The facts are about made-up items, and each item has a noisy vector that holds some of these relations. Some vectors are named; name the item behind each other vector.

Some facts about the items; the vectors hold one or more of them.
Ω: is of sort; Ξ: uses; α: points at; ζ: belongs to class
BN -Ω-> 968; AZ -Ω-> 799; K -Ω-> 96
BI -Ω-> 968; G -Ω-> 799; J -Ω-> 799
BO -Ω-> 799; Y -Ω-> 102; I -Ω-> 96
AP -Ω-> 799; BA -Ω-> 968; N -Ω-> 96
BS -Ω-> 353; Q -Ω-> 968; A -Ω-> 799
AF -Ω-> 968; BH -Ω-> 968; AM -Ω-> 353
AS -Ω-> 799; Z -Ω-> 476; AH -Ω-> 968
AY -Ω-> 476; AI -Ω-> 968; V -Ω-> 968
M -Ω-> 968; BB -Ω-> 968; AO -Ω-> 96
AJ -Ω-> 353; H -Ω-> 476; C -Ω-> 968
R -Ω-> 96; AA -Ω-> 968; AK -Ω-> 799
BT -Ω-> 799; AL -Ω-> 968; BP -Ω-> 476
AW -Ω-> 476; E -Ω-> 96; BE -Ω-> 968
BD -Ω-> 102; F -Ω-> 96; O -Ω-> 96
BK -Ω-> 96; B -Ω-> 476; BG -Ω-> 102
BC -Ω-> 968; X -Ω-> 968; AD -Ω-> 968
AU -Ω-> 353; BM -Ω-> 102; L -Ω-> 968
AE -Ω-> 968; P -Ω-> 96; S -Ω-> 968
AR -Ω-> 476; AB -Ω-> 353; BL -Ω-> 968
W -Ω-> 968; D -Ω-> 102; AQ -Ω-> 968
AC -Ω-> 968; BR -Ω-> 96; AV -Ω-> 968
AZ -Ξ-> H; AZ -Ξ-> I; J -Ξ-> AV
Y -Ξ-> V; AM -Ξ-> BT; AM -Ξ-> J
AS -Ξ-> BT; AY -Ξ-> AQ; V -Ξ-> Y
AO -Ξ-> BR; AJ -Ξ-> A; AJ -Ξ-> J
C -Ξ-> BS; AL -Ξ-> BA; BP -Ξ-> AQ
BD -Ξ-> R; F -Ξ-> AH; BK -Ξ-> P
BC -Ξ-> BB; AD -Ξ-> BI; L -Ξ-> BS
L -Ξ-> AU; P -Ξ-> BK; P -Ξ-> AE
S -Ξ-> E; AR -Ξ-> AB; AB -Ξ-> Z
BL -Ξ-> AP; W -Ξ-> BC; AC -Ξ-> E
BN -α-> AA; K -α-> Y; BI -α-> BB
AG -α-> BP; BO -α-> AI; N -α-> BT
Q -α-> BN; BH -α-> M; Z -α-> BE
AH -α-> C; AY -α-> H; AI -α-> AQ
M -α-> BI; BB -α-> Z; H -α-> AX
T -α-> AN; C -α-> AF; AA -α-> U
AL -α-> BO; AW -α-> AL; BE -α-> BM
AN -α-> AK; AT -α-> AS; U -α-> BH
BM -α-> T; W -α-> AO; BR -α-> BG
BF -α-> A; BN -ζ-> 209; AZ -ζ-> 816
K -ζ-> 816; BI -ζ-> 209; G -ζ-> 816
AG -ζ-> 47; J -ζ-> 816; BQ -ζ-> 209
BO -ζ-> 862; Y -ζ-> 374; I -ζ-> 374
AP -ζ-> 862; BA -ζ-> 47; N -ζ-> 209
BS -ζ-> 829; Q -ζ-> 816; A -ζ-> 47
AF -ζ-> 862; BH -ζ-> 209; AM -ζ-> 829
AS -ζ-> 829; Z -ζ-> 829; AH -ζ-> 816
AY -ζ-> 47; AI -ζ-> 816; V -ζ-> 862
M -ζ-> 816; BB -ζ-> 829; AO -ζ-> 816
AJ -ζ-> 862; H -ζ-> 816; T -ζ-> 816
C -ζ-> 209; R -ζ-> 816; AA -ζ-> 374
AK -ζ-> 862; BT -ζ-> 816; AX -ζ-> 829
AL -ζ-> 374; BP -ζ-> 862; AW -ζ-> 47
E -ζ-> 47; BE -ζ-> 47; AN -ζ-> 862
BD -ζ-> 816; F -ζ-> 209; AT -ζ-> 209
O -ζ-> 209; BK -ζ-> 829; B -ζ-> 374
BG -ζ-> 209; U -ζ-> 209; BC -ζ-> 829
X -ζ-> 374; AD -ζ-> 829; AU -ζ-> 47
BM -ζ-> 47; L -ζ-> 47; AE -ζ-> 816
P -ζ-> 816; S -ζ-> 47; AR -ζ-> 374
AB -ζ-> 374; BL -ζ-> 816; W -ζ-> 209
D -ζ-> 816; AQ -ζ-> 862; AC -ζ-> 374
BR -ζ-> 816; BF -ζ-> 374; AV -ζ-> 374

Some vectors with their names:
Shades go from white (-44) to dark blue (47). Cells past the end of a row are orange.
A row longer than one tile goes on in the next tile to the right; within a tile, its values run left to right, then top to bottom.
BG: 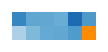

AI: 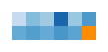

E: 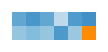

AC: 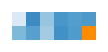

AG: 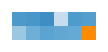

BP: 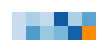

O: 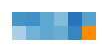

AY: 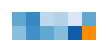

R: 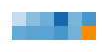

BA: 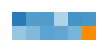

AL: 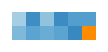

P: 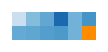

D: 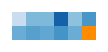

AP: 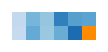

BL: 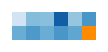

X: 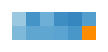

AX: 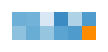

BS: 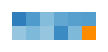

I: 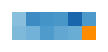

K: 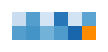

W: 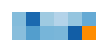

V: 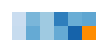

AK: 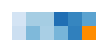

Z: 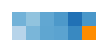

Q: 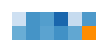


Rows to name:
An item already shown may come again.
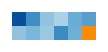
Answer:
L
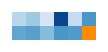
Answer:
AO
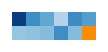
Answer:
AU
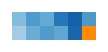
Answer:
AB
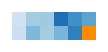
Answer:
AK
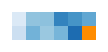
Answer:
AN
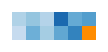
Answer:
AF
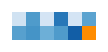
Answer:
K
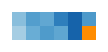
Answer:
AB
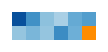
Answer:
L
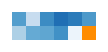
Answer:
AS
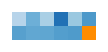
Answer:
H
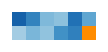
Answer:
C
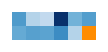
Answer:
BT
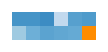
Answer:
AG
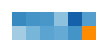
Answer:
BI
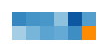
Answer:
BI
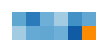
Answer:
N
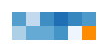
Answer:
AS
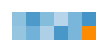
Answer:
S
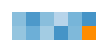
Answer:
S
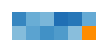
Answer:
AV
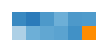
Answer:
BN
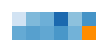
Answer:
AZ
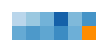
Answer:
M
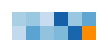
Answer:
AQ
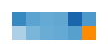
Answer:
BG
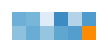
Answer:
AX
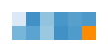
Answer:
AC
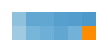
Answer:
BK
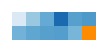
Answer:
T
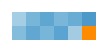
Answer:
BB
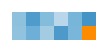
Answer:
S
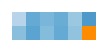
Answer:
BC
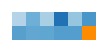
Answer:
H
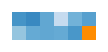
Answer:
AW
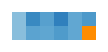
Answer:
AA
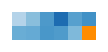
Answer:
AE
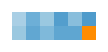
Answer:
AD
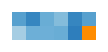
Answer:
F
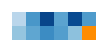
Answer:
BF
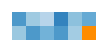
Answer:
AM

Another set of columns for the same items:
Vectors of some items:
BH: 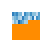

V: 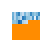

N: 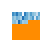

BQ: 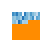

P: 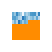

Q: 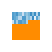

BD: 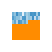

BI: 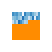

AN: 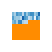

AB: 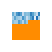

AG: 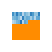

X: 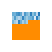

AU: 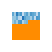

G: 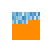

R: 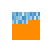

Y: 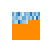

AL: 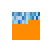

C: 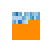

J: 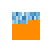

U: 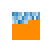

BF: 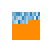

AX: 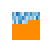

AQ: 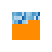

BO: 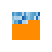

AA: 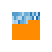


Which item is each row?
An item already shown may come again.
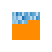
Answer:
A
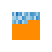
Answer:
L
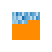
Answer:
A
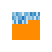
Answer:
H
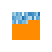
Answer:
T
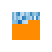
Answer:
V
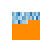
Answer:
Y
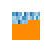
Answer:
W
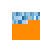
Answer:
AP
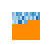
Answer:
AY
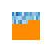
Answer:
BS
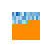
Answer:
AM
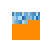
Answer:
AW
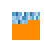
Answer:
W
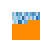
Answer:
AY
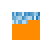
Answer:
Z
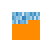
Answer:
BT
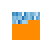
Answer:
BG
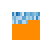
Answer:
AD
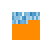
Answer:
AO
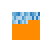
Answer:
AC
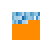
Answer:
AP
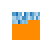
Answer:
W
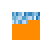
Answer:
BB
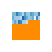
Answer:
AP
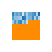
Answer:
AI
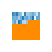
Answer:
AT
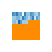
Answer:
F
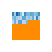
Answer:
AD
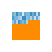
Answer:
K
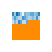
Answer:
BK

